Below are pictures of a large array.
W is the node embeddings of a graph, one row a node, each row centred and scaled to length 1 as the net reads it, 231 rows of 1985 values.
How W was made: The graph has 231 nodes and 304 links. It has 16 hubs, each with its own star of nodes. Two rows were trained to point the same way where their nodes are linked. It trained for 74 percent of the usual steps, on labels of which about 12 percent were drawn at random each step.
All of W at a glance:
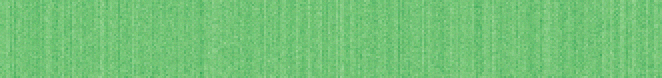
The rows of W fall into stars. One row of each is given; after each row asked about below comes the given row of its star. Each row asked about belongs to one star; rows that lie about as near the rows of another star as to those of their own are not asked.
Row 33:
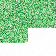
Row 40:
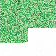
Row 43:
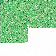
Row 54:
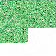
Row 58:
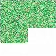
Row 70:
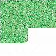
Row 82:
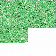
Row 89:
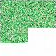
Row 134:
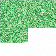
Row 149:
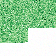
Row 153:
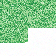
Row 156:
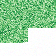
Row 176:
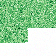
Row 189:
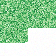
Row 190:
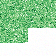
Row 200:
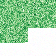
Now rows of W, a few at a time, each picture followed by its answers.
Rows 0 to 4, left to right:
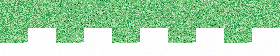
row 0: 40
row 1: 82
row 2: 54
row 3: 156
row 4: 70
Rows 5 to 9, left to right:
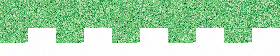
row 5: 190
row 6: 134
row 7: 176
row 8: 54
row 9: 156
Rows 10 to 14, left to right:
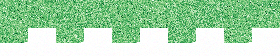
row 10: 189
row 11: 89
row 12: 82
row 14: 89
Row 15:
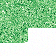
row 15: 153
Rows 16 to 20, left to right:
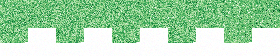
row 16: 89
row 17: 70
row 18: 189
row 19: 58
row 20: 156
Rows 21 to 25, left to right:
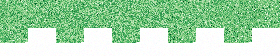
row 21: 134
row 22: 176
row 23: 189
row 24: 149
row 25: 156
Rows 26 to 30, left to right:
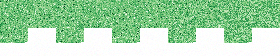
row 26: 40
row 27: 200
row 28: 40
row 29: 43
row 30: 89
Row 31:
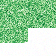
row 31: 153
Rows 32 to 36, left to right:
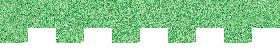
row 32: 156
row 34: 190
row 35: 33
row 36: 189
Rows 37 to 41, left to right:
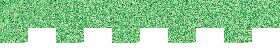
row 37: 54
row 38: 176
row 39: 70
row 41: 156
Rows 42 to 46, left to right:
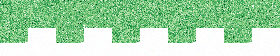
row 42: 176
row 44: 40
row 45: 189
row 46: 82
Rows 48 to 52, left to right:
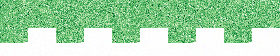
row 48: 134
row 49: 149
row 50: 40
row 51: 190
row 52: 200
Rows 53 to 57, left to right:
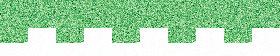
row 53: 189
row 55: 70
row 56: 33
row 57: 190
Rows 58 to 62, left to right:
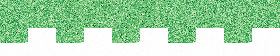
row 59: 89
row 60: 70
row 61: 153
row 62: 40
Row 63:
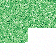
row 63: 82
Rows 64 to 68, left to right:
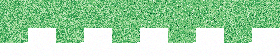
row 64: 134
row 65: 82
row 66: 82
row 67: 156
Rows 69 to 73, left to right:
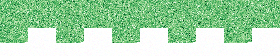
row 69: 82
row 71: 70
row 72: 54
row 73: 134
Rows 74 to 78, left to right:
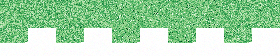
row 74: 54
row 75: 89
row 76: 176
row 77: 82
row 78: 89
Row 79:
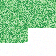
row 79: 200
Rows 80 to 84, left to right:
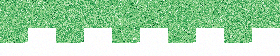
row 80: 33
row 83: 176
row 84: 58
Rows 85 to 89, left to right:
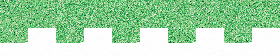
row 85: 54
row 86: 153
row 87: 33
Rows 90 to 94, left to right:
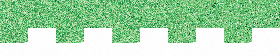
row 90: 153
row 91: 190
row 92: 176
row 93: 89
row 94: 54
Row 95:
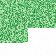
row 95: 70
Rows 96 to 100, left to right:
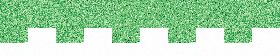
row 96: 200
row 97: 43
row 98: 33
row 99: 33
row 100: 190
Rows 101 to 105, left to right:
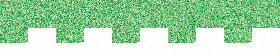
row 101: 153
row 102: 149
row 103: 153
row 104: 189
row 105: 43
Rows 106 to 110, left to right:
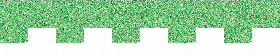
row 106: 153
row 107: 190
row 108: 156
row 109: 156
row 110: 82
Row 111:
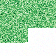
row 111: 190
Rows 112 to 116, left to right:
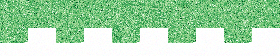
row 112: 153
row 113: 54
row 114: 134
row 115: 134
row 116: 189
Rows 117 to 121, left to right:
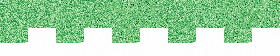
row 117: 58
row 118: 70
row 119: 70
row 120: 89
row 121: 156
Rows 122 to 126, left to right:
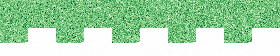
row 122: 176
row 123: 189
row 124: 40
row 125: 70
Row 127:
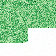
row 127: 153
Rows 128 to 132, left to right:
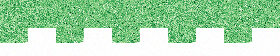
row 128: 190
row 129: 40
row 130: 89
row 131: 189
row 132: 190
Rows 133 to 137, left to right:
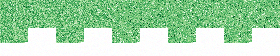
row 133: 149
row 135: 153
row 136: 33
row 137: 190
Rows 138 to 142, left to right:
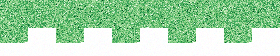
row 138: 200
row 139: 82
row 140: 134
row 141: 153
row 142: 70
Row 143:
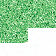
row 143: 200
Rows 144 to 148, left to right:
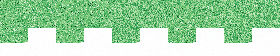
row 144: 190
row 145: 200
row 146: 153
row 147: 58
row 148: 189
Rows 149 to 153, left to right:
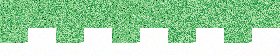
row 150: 58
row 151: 134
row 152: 190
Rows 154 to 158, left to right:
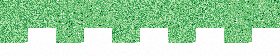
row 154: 43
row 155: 58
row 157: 70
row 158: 43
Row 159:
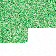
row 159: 43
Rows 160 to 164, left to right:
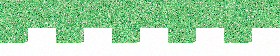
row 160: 153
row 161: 70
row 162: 134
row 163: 54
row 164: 33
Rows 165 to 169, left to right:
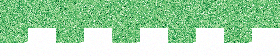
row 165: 40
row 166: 82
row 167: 156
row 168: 190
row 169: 190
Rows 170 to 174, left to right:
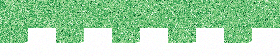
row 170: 200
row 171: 200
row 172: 134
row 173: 156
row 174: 200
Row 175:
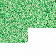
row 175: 58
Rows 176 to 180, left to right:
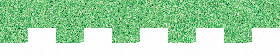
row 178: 40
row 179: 70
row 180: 70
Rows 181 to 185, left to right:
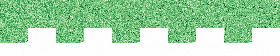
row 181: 54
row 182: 43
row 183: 176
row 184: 190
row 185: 82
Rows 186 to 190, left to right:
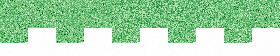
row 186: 89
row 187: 149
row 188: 54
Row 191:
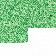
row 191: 33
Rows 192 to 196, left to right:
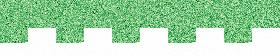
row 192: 176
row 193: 40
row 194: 89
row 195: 189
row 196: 156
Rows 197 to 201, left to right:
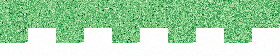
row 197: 153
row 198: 134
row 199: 176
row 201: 82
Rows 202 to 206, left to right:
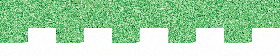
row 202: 134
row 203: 82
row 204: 153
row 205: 70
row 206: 43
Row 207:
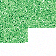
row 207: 200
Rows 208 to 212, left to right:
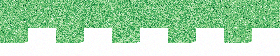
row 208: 43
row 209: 40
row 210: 33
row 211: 134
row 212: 200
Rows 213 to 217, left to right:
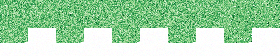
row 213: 33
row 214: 33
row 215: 54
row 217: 33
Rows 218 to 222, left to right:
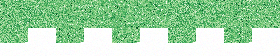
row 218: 43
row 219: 189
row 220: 89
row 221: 153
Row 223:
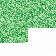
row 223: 156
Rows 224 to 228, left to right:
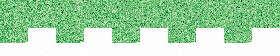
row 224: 33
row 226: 89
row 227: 33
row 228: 70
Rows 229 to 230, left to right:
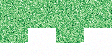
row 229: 190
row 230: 189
